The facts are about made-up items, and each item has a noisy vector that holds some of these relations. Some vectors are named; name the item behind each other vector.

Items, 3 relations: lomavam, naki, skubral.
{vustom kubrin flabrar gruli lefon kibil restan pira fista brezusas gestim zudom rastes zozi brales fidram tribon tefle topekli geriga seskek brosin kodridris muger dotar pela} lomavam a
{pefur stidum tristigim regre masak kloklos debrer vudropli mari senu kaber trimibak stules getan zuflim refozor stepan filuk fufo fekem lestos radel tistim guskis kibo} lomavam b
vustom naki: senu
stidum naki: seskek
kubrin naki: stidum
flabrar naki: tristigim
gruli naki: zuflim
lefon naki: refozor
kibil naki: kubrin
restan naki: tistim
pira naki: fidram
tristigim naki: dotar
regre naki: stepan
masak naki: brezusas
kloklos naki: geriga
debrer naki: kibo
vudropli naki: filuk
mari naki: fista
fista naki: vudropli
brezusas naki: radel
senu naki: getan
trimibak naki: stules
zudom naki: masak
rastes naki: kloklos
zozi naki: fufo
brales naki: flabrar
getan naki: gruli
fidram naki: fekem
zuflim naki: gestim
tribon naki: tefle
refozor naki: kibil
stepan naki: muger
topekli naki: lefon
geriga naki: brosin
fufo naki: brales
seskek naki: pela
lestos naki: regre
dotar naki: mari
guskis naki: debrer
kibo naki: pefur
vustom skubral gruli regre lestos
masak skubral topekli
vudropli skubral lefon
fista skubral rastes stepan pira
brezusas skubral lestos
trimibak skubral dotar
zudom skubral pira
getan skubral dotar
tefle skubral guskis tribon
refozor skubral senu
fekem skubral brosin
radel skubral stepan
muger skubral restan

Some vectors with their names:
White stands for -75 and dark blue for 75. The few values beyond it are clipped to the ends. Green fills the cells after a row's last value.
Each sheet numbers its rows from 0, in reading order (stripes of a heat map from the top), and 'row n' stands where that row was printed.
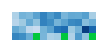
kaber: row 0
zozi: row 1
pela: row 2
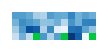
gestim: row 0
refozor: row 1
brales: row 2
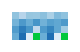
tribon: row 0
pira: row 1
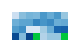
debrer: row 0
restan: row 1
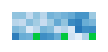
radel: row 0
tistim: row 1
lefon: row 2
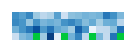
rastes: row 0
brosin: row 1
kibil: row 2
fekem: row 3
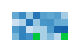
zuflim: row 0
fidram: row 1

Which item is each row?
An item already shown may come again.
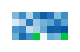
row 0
zuflim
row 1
gruli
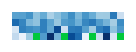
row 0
lefon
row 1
seskek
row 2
brales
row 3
geriga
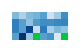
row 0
seskek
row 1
dotar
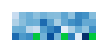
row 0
pefur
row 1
kubrin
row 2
kibo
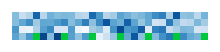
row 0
mari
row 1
debrer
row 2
mari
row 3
fista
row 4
kubrin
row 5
getan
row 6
radel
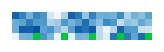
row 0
gruli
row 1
brezusas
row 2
gruli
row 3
vudropli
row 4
guskis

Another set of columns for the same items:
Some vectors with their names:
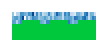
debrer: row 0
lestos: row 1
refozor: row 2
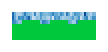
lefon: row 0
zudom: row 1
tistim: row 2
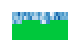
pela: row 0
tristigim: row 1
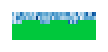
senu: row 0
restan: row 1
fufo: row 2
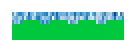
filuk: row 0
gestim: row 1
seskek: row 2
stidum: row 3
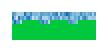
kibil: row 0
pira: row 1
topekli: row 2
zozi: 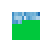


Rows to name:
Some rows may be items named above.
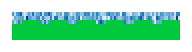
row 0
mari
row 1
vudropli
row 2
guskis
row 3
brezusas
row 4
refozor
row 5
getan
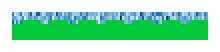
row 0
fufo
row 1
pefur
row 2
kibil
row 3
getan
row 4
radel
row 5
fista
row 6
lestos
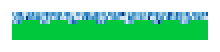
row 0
mari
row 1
seskek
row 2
masak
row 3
brales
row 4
getan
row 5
zuflim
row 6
flabrar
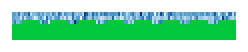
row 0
muger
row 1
kubrin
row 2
zuflim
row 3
geriga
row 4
fekem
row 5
kloklos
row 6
rastes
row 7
dotar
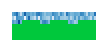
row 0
gruli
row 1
zudom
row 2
vustom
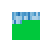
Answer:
brosin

